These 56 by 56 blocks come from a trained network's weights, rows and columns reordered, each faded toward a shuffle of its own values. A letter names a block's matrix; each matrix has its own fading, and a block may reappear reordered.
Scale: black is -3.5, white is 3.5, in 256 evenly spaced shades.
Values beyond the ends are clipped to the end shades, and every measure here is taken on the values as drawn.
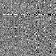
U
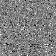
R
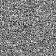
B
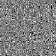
U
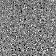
R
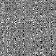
U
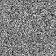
B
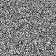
B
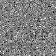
R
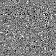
R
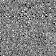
R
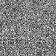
B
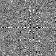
U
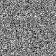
B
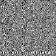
U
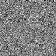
B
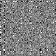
U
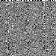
U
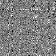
U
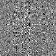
U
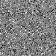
R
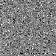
R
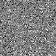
R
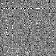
U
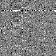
U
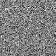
B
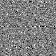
R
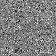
R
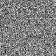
B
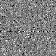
R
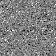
R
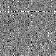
U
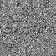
B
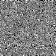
R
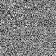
B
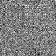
B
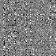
U
